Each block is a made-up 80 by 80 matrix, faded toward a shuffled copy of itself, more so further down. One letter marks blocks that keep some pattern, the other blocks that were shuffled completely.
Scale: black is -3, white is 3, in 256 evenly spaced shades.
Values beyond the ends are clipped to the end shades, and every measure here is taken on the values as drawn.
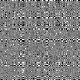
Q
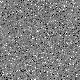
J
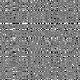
Q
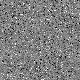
J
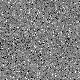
J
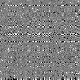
Q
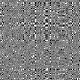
Q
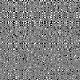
Q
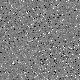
J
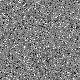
J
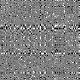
Q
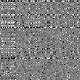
Q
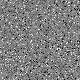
J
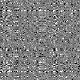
Q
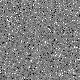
J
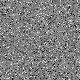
J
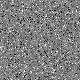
J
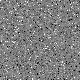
J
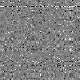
Q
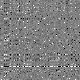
Q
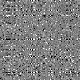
Q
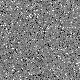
J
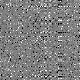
Q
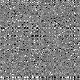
Q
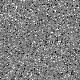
J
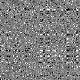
Q
